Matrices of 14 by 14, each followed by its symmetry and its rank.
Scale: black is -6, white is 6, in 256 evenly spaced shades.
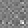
symmetric, rank three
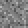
antisymmetric, full rank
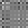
symmetric, rank one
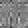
neither, rank three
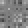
symmetric, rank two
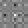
symmetric, rank two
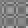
symmetric, rank one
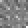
symmetric, rank three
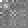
symmetric, rank three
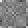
symmetric, rank three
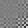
symmetric, rank one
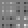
symmetric, rank one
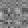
neither, rank three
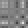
symmetric, rank one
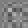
symmetric, rank two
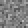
antisymmetric, full rank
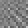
symmetric, rank three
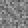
antisymmetric, full rank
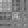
symmetric, rank two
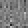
neither, rank three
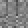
neither, rank three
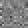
neither, rank three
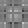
symmetric, rank one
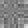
symmetric, rank two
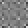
symmetric, rank two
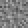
antisymmetric, full rank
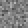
antisymmetric, full rank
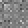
symmetric, rank three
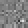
neither, rank three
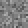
antisymmetric, full rank
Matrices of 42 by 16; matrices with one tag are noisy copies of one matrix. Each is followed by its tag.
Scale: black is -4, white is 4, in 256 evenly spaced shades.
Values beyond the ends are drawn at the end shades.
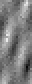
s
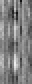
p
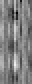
p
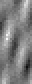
s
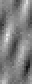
s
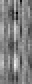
p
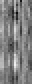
p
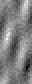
s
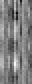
p
